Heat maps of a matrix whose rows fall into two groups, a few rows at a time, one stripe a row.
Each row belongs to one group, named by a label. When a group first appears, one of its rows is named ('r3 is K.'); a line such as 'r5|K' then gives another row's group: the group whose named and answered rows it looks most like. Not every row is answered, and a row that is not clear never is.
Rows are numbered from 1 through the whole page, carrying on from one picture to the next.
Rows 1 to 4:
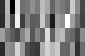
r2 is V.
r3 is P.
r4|V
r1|V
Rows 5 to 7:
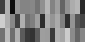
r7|V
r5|V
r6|P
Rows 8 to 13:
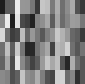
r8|V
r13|P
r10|P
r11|V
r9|V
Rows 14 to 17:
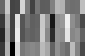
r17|V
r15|V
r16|V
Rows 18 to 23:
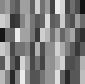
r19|P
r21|P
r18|P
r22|P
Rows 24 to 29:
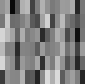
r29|V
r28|P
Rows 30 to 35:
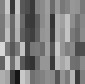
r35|P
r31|V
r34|V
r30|V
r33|P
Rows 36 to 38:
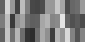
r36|P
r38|V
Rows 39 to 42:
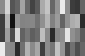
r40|V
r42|P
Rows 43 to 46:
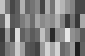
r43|P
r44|P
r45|V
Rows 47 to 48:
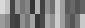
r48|P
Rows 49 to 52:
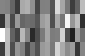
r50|V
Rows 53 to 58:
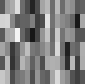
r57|P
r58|P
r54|P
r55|V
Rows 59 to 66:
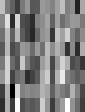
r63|P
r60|V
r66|V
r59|P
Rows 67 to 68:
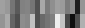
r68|P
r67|P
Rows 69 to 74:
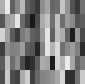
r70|V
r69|P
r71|P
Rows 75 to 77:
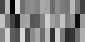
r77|P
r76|P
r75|V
